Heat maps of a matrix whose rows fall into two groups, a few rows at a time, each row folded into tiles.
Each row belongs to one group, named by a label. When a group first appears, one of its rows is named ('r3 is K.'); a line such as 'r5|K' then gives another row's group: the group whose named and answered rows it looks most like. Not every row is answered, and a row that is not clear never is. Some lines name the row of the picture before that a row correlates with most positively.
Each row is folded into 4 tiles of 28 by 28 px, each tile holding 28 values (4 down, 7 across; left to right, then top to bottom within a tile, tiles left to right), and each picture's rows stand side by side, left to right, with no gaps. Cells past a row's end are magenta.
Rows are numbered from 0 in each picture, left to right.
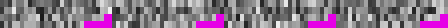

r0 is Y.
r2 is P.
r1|P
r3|Y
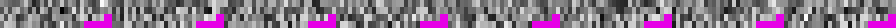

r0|Y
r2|Y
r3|Y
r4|Y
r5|Y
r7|Y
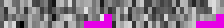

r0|P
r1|Y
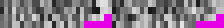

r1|Y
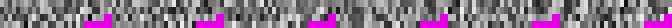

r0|Y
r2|P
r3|Y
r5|Y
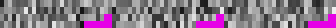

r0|P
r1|Y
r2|Y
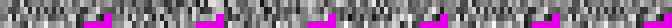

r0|P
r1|Y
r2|P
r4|P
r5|P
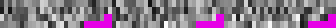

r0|Y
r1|P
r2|P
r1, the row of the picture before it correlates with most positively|2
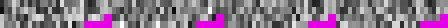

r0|Y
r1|P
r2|Y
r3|Y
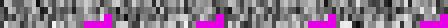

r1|P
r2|P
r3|P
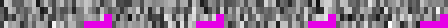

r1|Y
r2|Y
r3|P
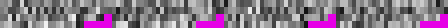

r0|P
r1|P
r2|P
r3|P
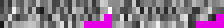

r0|Y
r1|P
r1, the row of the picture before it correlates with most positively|0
